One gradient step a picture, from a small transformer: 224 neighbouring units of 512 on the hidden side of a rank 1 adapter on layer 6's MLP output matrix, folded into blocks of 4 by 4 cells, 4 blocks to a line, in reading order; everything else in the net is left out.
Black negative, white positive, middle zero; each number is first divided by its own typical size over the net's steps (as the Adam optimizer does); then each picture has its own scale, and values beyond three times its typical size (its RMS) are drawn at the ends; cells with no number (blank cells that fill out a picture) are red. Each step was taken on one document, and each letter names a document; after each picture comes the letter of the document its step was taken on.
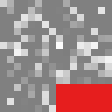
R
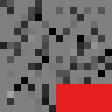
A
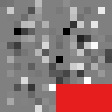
A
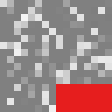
R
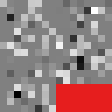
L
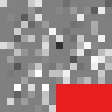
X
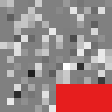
X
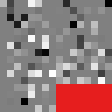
X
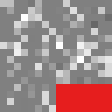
R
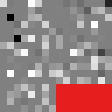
L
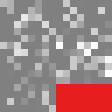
R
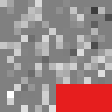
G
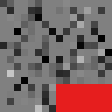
A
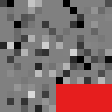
L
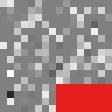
G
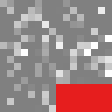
R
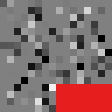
A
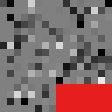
L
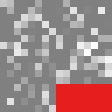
R
